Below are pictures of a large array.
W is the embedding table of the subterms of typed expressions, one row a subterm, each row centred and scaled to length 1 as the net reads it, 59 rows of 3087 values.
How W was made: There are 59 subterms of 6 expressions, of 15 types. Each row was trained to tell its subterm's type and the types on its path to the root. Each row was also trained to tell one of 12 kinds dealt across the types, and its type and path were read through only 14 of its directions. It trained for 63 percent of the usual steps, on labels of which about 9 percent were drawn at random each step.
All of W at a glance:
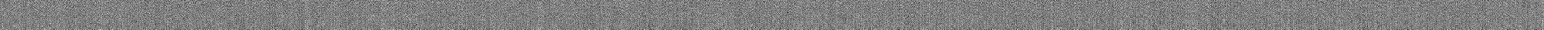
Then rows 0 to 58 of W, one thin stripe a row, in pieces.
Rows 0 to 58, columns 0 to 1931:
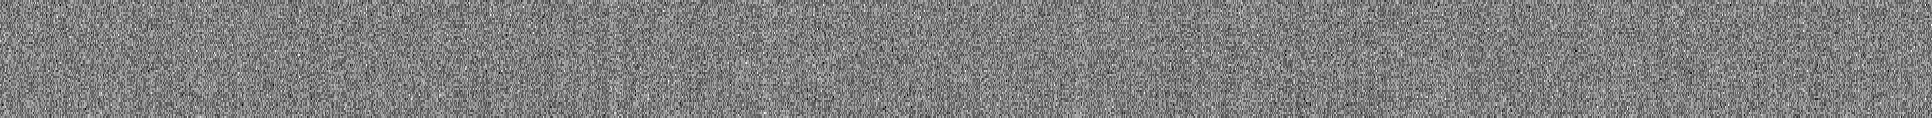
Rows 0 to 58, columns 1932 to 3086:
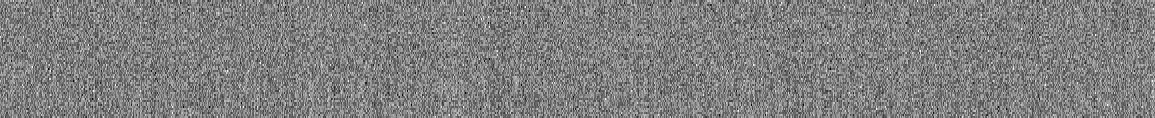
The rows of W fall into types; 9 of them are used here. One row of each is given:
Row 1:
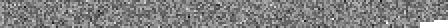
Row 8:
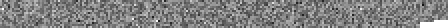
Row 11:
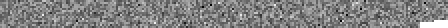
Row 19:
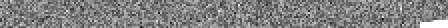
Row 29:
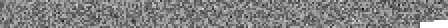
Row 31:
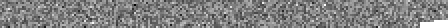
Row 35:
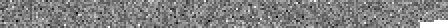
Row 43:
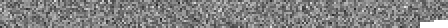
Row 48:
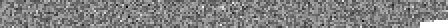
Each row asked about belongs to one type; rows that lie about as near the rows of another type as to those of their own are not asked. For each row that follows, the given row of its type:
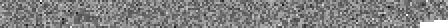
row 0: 1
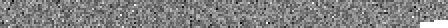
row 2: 43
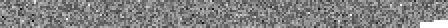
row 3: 35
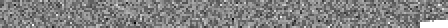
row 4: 48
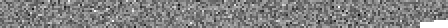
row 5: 48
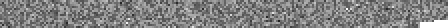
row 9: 11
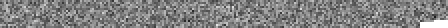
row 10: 48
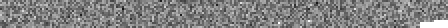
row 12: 31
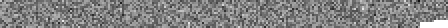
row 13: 48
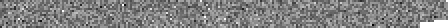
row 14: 43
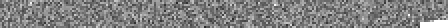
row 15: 8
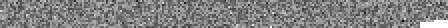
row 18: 31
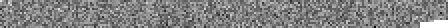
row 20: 8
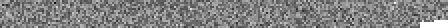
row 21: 43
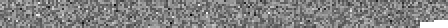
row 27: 11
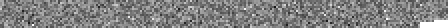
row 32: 1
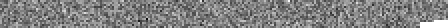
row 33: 31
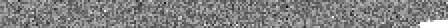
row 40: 31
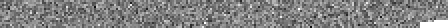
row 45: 43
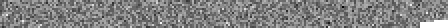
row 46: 31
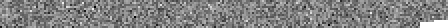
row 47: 48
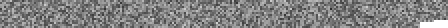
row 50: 48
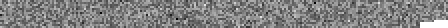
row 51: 43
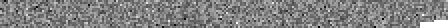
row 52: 43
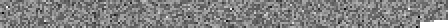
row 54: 8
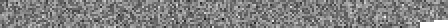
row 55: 31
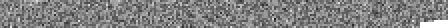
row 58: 8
